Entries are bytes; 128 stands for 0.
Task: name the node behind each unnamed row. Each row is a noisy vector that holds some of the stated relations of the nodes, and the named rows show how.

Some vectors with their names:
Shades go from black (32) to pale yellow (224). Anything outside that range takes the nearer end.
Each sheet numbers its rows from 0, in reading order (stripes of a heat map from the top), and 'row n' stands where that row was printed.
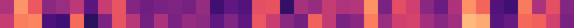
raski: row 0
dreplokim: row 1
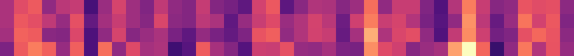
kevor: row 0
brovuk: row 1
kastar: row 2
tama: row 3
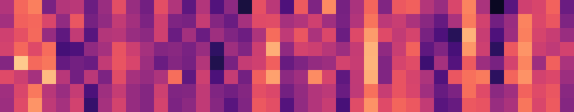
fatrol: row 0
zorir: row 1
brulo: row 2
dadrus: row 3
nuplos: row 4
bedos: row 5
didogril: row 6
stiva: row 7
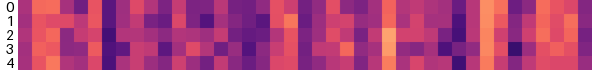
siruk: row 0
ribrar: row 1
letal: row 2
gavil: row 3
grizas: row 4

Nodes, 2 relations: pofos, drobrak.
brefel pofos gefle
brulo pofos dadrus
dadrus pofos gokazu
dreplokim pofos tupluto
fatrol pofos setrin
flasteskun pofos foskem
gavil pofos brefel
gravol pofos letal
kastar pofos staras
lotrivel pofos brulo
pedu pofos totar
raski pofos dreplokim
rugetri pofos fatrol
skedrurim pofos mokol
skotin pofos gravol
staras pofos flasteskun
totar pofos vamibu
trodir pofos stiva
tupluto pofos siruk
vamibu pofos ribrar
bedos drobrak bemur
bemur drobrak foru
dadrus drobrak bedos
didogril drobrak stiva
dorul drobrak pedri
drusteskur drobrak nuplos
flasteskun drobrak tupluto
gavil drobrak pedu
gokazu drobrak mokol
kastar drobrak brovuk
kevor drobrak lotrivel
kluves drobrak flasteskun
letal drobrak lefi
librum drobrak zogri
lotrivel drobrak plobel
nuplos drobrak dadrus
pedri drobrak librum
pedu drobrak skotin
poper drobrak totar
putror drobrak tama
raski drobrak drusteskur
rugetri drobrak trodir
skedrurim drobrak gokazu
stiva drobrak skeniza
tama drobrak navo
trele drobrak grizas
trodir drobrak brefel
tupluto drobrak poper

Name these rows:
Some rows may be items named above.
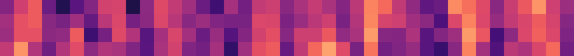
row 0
librum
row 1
zogri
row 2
gavil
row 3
pedu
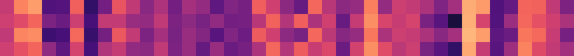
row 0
dreplokim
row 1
brulo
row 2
dreplokim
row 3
brulo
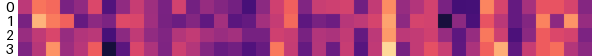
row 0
lotrivel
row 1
drusteskur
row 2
gefle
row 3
brefel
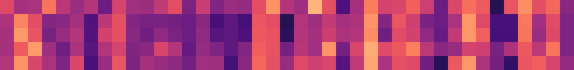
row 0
bemur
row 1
raski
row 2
raski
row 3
rugetri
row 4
staras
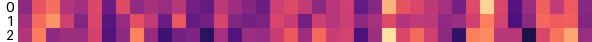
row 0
navo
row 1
setrin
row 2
flasteskun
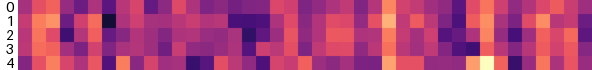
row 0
zogri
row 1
gravol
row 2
skotin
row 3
gokazu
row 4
tama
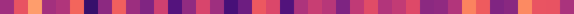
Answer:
skeniza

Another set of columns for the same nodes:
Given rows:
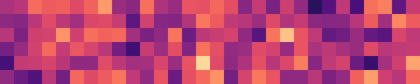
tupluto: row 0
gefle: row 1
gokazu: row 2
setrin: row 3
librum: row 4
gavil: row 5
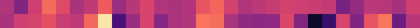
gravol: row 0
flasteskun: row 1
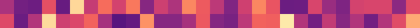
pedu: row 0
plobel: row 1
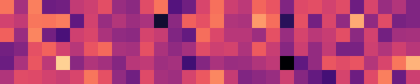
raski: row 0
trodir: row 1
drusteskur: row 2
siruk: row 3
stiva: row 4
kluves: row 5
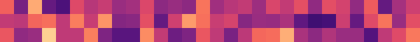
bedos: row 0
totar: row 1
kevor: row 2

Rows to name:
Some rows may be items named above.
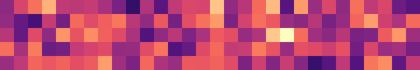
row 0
rugetri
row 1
gavil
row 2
skedrurim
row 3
raski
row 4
tupluto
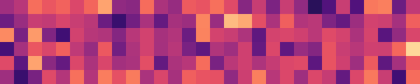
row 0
tupluto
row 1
navo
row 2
dadrus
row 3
skeniza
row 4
foru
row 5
skotin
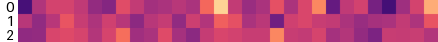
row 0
zogri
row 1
brulo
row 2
dreplokim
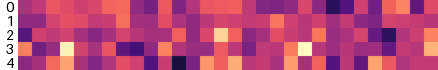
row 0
poper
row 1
dreplokim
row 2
dorul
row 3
lotrivel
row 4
brefel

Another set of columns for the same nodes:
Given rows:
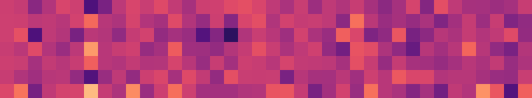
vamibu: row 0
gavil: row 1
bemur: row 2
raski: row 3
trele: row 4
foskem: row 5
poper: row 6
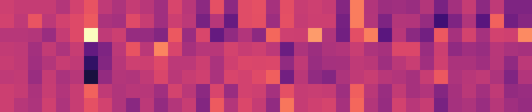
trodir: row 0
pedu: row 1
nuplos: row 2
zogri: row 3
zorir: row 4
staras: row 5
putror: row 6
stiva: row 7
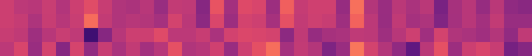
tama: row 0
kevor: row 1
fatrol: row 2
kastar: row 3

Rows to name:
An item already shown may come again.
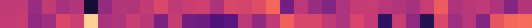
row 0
staras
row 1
dadrus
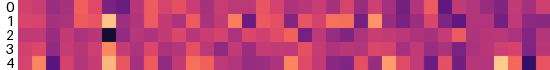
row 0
brulo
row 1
lotrivel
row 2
staras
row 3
kluves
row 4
tupluto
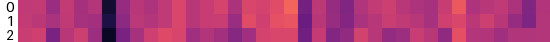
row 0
staras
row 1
dreplokim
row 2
foru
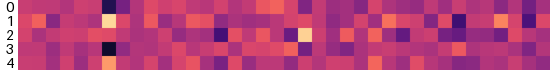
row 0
skotin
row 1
flasteskun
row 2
gokazu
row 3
staras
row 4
dorul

